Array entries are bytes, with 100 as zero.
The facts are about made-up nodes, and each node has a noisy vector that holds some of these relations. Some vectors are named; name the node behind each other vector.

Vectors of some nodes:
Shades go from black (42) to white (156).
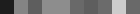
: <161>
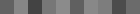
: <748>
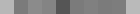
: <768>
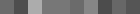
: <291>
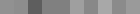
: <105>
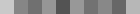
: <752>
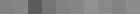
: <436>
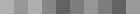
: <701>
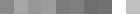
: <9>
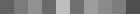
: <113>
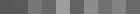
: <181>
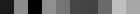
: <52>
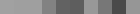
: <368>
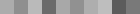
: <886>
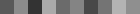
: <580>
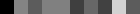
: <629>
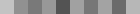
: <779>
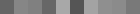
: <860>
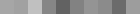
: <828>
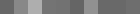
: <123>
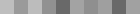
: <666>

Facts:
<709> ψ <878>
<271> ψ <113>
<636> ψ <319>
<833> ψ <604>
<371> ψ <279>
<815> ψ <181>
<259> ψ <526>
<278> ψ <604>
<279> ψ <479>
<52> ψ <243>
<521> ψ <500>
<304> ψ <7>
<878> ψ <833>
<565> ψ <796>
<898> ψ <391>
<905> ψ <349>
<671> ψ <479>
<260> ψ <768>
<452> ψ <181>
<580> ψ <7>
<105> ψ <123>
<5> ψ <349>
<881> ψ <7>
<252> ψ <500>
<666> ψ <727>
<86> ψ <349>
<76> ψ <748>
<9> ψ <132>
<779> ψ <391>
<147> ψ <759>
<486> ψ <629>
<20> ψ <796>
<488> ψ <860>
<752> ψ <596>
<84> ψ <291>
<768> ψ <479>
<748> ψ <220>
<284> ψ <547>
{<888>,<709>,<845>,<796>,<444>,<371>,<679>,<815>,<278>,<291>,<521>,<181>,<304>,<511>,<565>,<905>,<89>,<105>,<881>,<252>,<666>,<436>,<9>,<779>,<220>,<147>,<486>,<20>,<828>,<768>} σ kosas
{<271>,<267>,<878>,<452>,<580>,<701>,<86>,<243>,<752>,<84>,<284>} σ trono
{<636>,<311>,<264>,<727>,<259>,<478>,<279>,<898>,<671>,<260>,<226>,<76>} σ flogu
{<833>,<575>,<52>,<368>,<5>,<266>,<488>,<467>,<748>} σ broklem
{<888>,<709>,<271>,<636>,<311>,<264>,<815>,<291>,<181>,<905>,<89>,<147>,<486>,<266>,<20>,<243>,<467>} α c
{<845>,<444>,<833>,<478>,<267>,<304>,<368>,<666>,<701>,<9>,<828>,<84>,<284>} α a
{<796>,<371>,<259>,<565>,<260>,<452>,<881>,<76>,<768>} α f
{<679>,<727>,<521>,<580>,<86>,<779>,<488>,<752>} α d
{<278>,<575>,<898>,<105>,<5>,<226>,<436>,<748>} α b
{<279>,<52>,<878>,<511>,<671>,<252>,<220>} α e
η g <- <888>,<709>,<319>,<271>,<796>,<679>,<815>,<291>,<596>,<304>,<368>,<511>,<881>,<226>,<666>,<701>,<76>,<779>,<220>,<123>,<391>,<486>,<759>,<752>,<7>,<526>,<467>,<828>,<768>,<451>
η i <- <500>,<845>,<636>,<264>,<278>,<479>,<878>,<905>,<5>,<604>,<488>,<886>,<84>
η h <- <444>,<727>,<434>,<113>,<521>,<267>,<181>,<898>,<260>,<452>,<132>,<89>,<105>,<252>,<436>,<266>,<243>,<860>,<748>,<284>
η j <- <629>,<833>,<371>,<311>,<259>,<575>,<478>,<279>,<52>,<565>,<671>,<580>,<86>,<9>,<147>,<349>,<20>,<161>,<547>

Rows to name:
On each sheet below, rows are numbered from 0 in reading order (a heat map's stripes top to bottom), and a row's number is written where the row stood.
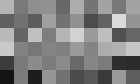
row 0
<881>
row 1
<259>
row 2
<905>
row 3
<260>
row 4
<319>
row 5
<575>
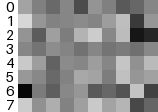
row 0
<226>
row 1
<488>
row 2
<636>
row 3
<511>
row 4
<521>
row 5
<252>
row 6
<349>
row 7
<278>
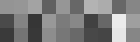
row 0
<479>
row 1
<671>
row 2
<279>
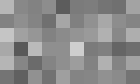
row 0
<679>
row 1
<434>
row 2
<284>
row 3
<709>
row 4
<452>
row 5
<89>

